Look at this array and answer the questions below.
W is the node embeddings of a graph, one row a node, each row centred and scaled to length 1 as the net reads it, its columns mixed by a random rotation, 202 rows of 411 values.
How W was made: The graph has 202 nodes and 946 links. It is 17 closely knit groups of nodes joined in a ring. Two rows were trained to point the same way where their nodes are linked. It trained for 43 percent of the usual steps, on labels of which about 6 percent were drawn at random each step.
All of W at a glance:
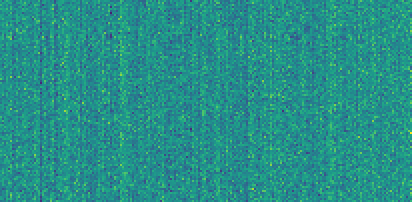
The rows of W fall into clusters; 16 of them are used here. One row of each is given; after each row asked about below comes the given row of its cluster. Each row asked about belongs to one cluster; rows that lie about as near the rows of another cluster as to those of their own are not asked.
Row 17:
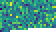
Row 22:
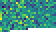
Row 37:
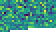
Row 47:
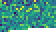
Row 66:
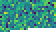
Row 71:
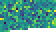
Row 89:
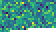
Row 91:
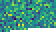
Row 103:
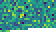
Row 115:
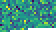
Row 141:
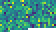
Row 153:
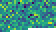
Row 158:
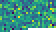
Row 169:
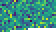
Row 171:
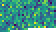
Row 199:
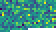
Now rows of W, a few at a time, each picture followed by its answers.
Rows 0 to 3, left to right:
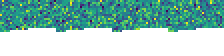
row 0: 171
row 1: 153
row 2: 171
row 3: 115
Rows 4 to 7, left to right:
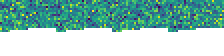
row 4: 22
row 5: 91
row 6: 153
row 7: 199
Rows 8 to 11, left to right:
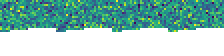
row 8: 22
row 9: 17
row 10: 115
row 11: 103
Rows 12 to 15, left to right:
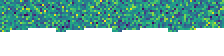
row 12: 37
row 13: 199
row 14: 66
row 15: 115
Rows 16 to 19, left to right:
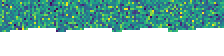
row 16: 171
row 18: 71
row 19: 115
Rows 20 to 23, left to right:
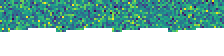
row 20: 141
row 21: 66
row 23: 103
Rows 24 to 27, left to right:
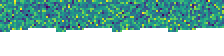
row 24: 153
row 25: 199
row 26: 153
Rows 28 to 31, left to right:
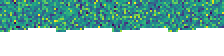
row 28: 169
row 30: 89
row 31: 169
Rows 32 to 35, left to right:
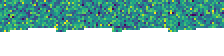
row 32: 153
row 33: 141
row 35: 37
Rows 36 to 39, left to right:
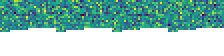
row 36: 37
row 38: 37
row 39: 115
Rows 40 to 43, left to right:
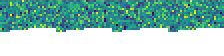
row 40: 17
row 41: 66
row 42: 158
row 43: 17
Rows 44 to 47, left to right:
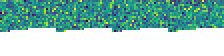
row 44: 37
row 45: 169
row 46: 91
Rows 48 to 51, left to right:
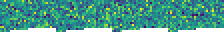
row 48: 115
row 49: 158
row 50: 47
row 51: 37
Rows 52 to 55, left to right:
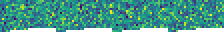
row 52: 91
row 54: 158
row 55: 89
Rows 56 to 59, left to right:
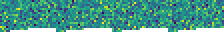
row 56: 66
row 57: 199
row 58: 89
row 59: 171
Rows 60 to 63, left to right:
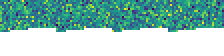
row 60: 141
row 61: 91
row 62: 71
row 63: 171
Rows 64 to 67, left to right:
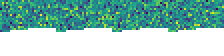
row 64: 17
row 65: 158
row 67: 103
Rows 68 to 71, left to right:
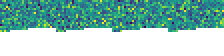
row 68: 115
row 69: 199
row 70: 47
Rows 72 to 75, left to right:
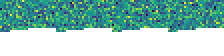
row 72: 17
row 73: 158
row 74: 37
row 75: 89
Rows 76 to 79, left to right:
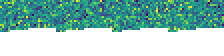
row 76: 141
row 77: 153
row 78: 37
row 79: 22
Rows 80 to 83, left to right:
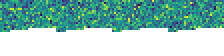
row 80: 158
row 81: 47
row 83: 89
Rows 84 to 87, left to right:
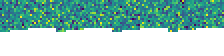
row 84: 199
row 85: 171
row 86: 37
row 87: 169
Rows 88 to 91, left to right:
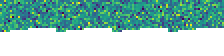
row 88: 153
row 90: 66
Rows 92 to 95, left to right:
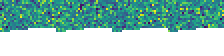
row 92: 199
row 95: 71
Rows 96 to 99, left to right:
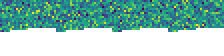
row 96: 47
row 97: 153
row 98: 66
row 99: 103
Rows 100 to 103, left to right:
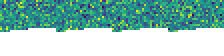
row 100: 22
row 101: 153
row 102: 141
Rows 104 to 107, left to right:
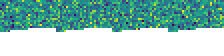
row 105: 171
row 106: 169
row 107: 158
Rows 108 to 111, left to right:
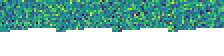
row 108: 199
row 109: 153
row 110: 66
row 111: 66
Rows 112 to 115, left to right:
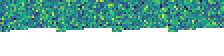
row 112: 91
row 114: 158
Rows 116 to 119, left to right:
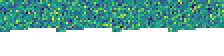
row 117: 71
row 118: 47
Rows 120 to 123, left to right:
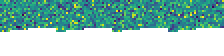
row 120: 169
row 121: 22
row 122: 103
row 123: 17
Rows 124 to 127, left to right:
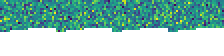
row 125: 91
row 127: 171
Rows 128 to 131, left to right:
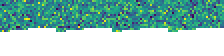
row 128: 169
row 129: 199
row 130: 71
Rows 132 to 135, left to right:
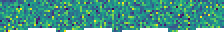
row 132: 47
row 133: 141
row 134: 17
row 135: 17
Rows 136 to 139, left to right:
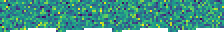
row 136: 115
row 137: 37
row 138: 103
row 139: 91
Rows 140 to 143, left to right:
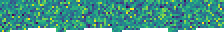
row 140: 169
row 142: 158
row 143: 199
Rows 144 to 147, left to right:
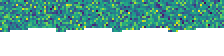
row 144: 37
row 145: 91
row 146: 153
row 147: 141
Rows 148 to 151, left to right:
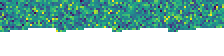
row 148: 199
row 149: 71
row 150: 66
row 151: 89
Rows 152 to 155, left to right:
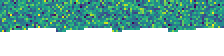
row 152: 169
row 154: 71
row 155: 115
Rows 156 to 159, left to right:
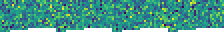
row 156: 199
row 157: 47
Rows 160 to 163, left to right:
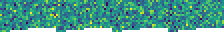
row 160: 158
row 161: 171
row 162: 71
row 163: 91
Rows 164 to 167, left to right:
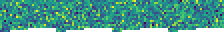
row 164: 17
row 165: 89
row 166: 141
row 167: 103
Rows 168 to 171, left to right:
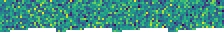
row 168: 199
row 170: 115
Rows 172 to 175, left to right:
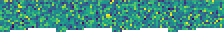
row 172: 22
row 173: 158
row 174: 91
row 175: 199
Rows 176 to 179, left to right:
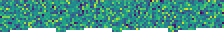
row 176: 37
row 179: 66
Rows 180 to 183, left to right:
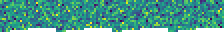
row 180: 91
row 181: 171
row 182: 153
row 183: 115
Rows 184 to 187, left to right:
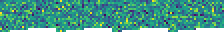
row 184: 89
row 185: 115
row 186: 66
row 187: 37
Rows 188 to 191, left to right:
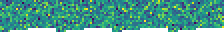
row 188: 47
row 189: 47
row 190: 158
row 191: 158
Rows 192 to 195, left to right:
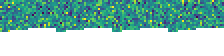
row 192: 141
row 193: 169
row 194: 141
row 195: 153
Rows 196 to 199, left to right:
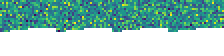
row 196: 17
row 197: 141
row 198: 91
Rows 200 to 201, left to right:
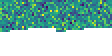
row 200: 89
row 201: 141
